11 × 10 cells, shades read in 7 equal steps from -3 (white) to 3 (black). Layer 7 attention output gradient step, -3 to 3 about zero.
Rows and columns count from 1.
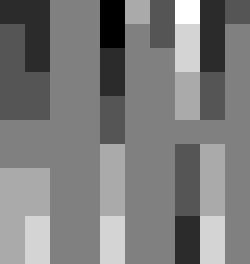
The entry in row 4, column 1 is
1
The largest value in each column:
2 2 0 0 3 0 1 2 2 1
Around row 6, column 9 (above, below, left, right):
1 -1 0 0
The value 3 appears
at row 1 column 5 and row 2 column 5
